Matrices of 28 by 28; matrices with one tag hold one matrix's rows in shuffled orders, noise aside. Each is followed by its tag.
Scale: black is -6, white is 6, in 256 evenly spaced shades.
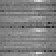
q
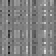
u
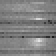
q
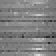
q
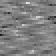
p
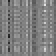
u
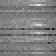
q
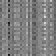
u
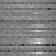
q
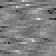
p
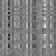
u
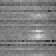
q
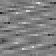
p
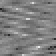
p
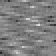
p
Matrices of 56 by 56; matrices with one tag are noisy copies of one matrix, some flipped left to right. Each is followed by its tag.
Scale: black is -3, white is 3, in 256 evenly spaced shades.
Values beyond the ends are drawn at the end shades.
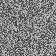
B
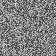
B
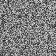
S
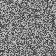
S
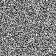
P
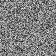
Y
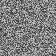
P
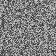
S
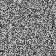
S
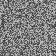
S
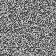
P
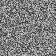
P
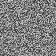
P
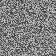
P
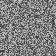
S
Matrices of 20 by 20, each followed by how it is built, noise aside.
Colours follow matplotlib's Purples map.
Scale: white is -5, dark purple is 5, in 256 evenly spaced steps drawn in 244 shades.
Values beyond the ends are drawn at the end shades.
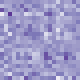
low rank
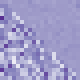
lower triangular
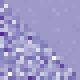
lower triangular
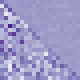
lower triangular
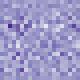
low rank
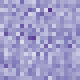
low rank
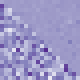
lower triangular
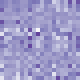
low rank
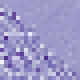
lower triangular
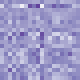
low rank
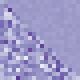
lower triangular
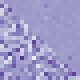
lower triangular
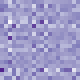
low rank
